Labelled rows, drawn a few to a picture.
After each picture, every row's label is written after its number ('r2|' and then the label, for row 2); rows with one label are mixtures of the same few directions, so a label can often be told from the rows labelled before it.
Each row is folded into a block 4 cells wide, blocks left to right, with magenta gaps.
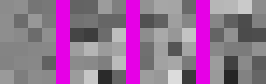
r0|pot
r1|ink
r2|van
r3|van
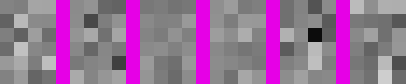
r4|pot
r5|pot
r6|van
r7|ink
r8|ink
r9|van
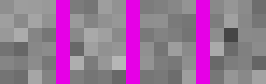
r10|ink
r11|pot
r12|van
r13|pot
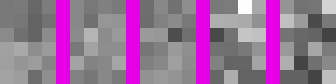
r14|ink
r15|pot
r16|ink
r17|ink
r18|van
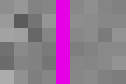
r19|pot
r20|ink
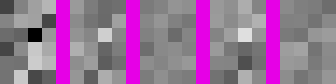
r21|ink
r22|ink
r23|ink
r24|ink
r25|ink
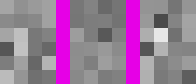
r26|pot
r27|ink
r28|pot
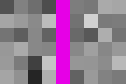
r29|van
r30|pot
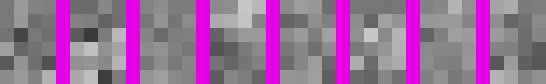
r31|pot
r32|ink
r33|pot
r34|ink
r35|van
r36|pot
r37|ink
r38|pot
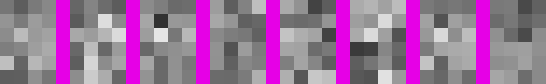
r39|pot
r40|van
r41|pot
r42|van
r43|ink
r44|ink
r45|pot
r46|ink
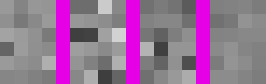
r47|pot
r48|ink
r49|pot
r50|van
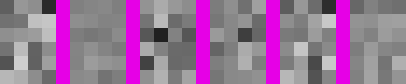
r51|van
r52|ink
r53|pot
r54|ink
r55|van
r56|van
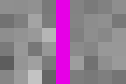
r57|van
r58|pot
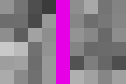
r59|ink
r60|pot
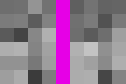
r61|ink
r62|ink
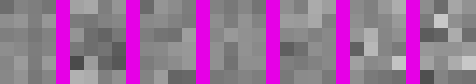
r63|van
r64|pot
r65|ink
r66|pot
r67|ink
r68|pot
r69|pot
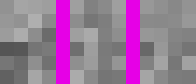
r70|ink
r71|pot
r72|pot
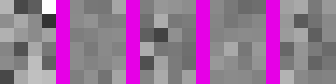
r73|van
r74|van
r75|pot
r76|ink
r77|pot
